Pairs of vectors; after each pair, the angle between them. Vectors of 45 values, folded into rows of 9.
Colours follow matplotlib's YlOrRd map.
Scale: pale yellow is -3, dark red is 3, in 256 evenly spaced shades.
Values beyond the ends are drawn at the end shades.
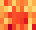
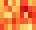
orthogonal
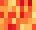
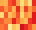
nearly opposite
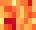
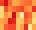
partly aligned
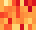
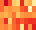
nearly opposite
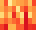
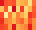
orthogonal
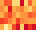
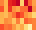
partly opposed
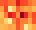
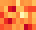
nearly opposite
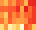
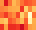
partly opposed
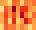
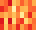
nearly opposite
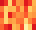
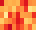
partly aligned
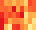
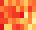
nearly parallel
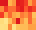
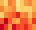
nearly opposite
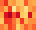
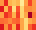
partly aligned
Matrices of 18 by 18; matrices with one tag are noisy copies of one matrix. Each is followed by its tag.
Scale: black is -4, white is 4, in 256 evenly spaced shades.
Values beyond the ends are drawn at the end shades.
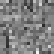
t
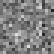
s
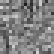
t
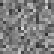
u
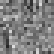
t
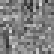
t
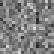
u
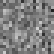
s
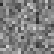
u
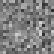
s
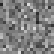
u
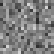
u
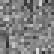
t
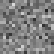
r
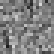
t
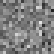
s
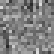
t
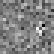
s
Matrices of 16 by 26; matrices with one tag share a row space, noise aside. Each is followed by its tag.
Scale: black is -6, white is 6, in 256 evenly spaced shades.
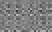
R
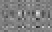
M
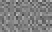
R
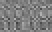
R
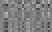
M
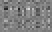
M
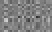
M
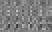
R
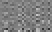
M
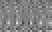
R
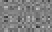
M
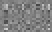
M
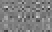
M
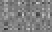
M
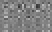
M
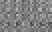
R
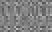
R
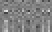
M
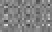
M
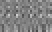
R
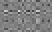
M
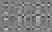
M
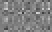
M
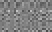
R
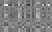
M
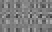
R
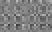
R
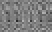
R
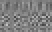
R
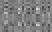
M
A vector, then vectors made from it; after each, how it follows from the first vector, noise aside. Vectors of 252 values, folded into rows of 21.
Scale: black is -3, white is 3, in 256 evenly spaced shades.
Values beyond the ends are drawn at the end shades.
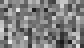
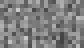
shrunk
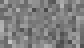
shrunk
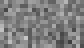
shrunk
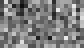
reversed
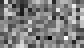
reversed
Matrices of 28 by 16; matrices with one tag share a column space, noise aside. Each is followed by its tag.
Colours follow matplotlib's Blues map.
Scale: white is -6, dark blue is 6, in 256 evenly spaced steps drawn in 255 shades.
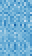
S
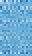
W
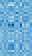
S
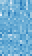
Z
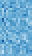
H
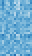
Z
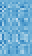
H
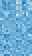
Z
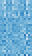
Z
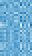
S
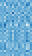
S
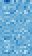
W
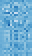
S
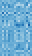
S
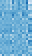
Z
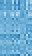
Z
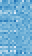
W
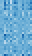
Z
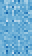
W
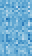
H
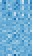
Z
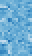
H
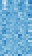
Z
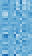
Z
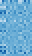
W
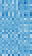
Z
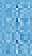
H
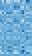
W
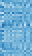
S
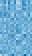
Z
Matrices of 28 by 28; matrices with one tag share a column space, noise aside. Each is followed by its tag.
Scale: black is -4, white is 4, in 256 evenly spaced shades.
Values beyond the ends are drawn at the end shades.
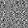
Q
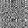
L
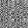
L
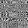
Q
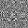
Q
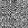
L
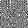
L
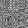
L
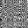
L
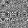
Q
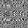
Q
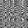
L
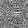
Q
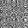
L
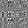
Q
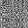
L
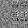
Q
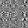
Q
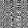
L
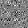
Q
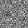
Q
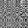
L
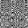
L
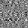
Q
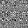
Q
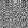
L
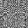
L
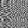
L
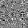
Q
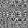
Q
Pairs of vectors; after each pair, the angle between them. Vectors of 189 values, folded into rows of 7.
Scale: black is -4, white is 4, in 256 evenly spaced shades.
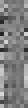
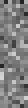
orthogonal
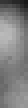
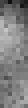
nearly parallel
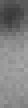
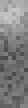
nearly opposite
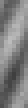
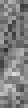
partly opposed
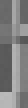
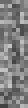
partly opposed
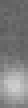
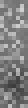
partly opposed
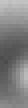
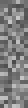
orthogonal
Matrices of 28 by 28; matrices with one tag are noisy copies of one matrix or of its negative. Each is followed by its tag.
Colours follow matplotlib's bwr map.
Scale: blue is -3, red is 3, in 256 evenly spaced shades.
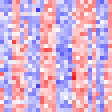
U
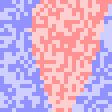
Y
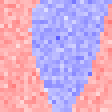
Y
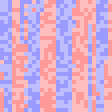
U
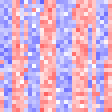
U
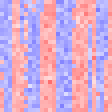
U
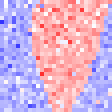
Y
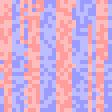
U
